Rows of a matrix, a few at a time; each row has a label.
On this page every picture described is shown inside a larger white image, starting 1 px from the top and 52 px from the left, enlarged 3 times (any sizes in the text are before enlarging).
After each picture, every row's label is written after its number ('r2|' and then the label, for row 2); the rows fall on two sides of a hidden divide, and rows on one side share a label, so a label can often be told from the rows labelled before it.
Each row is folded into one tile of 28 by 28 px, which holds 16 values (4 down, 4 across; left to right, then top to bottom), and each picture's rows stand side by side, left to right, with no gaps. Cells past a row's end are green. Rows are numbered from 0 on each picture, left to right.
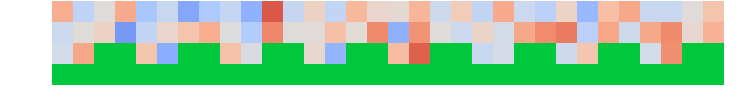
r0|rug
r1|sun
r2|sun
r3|sun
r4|rug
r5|sun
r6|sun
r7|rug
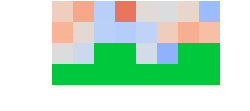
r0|rug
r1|sun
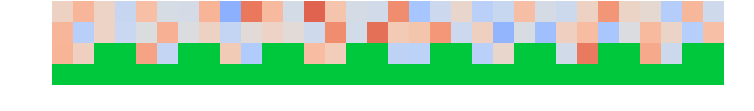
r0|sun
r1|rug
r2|sun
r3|rug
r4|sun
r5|sun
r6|rug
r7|sun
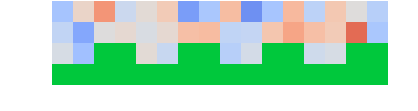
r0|sun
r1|sun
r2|sun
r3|sun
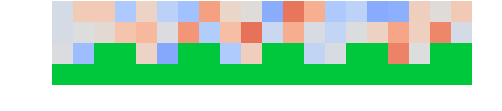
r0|sun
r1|sun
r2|rug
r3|sun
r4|sun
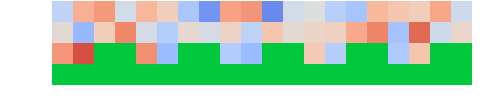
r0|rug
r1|sun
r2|sun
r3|sun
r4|rug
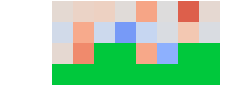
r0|rug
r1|sun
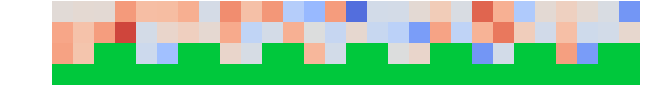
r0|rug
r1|sun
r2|sun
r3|sun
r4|sun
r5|rug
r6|sun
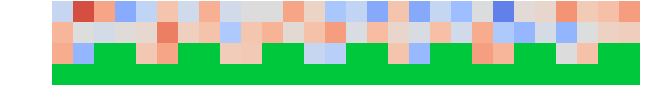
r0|sun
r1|rug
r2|rug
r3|sun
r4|sun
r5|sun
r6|rug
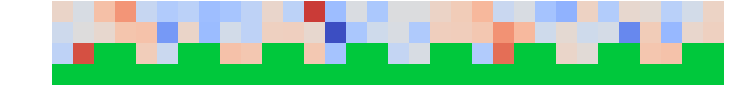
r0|rug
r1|sun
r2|sun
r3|sun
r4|sun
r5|rug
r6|sun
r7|sun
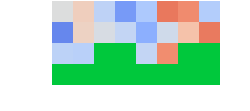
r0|sun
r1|rug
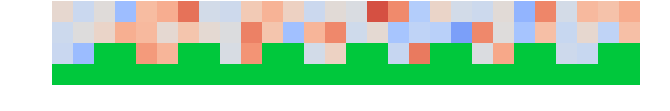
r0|sun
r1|rug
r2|rug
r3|rug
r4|rug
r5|rug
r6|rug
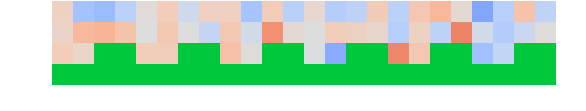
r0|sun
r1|rug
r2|sun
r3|sun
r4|rug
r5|sun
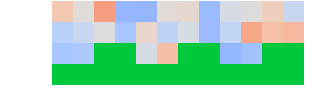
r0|sun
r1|sun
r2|sun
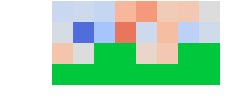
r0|sun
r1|rug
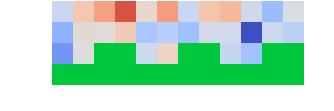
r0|rug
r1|rug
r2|sun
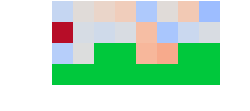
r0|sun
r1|sun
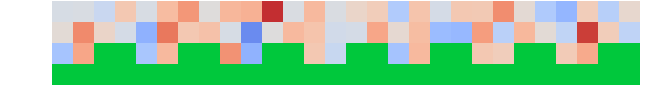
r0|rug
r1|rug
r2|sun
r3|sun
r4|rug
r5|sun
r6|rug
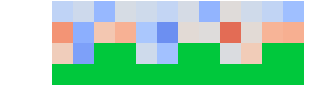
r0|sun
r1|sun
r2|sun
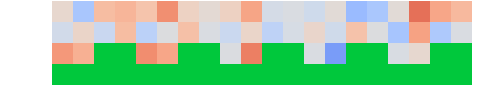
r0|rug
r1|rug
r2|rug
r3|sun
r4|rug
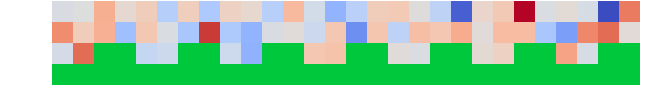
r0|rug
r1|sun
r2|sun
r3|rug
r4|sun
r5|rug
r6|rug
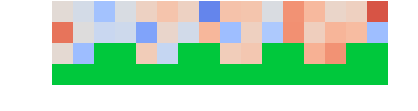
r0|sun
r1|sun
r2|rug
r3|rug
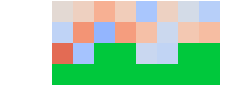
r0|rug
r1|sun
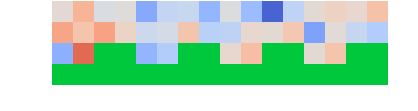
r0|rug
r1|sun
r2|sun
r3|rug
